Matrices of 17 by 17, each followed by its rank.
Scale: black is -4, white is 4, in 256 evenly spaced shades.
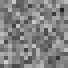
full rank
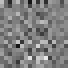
three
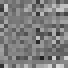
three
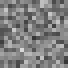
full rank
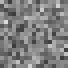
full rank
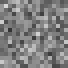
full rank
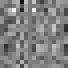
three
